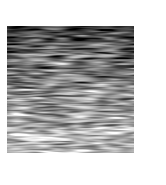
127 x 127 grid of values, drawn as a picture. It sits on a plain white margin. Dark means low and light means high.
Slope: up to the bottom. Grain: streaks across. Average level on the scale: 50%.
